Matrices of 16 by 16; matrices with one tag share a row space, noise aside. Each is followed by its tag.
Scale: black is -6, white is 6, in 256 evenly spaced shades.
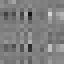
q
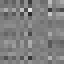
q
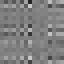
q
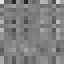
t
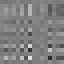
q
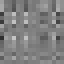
t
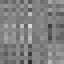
q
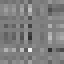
q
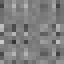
t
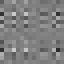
t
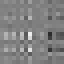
q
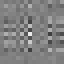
q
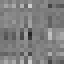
q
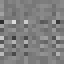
t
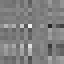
q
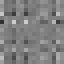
t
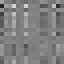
t
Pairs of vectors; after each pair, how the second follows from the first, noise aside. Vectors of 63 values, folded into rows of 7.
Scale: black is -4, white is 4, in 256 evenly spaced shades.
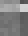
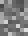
shuffled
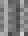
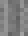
shrunk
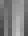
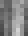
copied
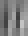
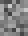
shuffled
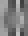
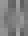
shrunk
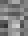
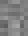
shrunk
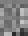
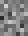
shuffled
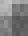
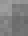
shrunk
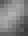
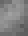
shrunk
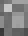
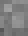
shrunk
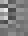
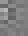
shrunk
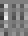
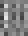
copied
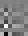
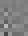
shrunk
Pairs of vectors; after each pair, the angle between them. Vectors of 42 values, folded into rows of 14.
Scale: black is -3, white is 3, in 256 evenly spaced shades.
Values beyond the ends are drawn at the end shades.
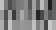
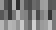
partly aligned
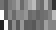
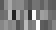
orthogonal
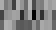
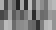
partly aligned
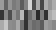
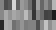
orthogonal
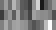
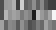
orthogonal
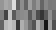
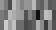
partly aligned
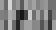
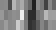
partly opposed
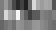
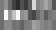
nearly parallel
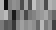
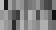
partly aligned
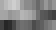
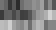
nearly opposite
